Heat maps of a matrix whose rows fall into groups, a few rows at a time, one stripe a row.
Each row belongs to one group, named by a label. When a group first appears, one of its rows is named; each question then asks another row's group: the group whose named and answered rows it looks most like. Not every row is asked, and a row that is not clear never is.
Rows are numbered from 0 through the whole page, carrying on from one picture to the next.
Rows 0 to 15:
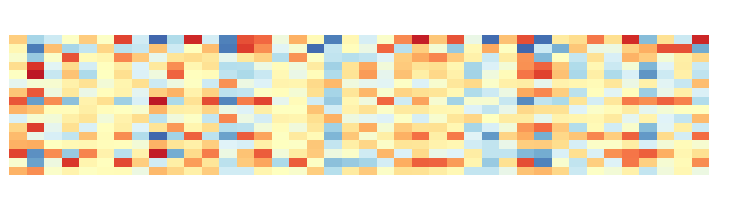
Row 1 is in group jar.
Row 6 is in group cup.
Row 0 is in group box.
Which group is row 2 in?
box
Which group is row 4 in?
cup
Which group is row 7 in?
jar
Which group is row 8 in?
cup
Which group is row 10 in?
cup
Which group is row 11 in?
box
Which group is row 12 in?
cup
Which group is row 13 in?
jar
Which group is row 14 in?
box
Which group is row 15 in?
cup
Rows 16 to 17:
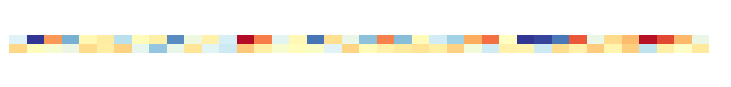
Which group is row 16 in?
jar
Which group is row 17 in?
box
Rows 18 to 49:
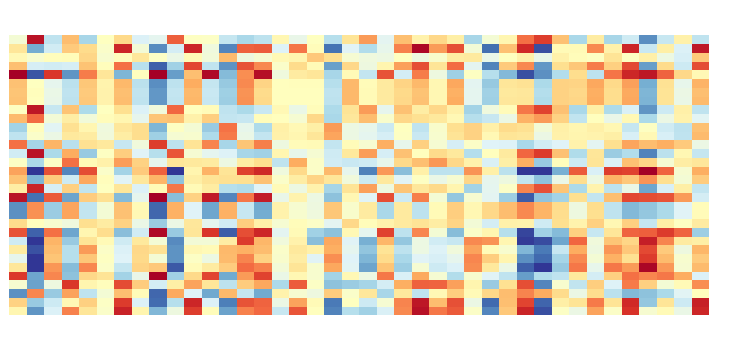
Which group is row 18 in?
cup
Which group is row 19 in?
box
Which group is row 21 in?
box
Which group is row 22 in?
jar
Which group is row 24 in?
box
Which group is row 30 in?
jar
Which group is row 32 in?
box
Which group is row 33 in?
jar
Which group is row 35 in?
cup
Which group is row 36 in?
jar
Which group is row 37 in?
cup
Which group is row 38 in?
cup
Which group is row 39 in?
box
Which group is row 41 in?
jar
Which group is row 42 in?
jar
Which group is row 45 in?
jar
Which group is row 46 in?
box
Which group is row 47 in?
cup
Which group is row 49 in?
box
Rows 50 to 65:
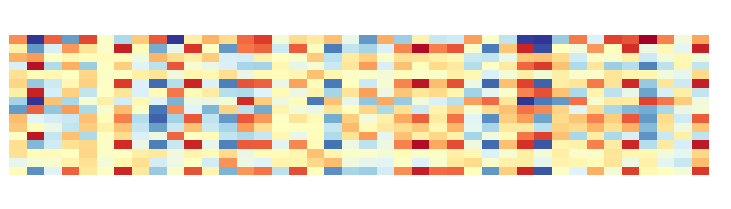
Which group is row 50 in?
jar
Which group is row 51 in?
box
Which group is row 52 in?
cup
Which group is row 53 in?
cup
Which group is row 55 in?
box
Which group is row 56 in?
cup
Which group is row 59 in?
box
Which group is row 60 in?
box
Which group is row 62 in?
box
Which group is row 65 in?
box
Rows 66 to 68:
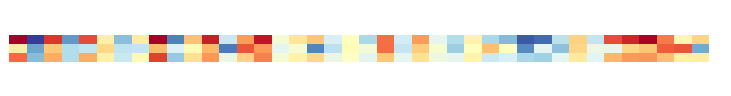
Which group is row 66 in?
jar
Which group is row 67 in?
jar
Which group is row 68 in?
jar
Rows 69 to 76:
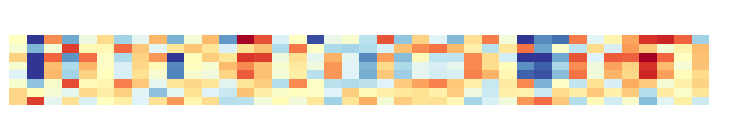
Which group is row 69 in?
jar
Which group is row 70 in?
box
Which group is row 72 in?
jar
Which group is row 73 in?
jar
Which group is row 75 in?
box
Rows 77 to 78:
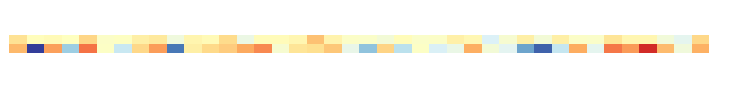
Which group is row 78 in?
jar
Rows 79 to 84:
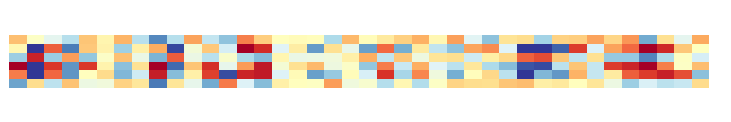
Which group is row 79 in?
box
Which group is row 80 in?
jar
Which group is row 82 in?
jar
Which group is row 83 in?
jar
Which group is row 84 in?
cup
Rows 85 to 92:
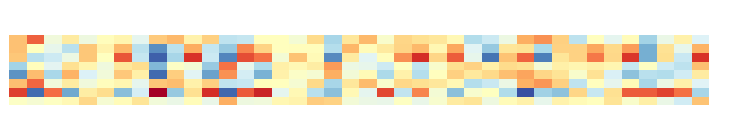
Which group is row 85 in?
cup
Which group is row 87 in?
box
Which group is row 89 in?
cup
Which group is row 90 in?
cup
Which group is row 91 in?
jar
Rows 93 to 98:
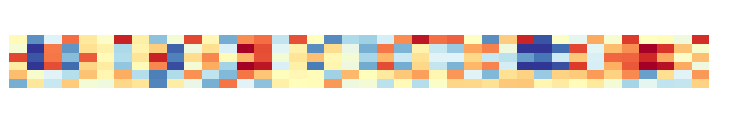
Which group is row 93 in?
box
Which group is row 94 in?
jar
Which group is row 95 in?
jar
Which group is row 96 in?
jar
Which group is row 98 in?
cup
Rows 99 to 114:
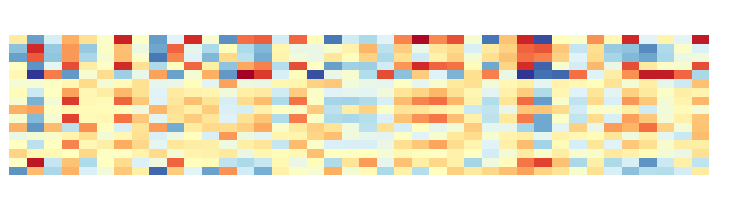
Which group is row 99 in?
box
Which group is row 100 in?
cup
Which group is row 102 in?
box
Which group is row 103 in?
jar
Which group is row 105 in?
box
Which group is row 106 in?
box
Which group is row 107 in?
cup
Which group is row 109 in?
jar
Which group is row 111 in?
box
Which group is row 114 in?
cup
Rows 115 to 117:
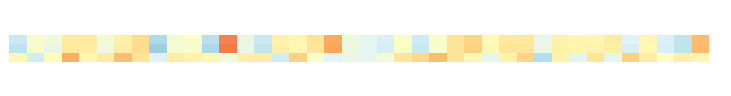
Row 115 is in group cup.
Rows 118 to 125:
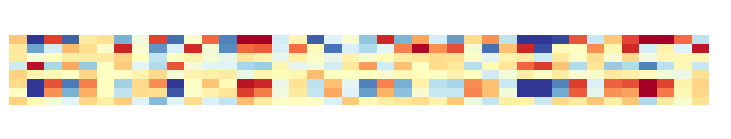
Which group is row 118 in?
jar
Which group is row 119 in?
box
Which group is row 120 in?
box
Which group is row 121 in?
cup
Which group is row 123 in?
jar
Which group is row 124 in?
jar
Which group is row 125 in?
box
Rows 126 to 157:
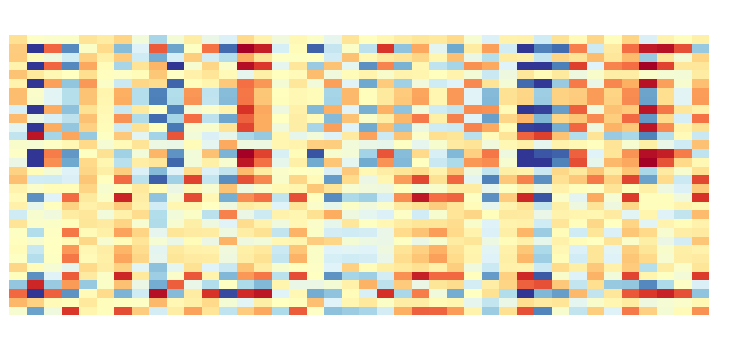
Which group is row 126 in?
box
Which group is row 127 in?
jar
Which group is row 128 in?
box
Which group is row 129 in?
jar
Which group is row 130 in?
cup
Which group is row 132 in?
box
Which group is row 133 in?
box
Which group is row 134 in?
jar
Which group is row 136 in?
jar
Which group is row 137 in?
cup
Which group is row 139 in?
jar
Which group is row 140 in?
jar
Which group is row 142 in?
box
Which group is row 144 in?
box
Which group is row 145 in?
box
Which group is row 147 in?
box
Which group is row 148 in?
box
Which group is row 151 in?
box
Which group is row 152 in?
box
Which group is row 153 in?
box
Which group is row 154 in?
cup
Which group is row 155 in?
jar
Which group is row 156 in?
cup
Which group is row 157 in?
box
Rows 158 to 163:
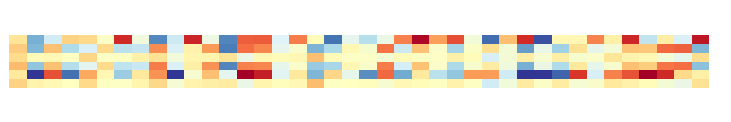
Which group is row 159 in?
jar
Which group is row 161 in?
jar
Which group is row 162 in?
jar
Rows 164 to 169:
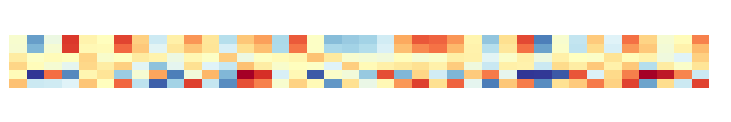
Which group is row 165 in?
box
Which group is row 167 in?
box
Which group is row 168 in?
jar
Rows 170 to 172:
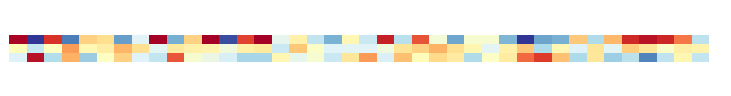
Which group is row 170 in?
jar
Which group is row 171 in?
box
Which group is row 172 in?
cup
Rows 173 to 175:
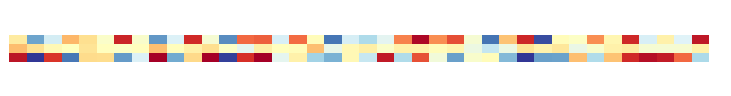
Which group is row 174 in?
cup
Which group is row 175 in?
jar
